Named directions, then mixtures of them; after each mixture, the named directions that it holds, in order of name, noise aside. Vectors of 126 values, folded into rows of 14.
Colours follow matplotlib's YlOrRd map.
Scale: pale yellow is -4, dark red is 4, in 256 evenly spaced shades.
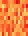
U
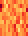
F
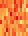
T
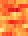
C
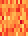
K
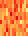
T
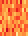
K, T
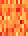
K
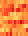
C, T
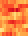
C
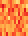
U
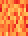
F, U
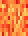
U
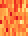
T
